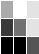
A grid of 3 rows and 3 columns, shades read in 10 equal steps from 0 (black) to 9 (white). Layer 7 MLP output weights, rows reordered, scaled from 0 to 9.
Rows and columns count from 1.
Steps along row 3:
same up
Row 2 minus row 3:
2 4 5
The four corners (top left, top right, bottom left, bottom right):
6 8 0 3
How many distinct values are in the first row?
3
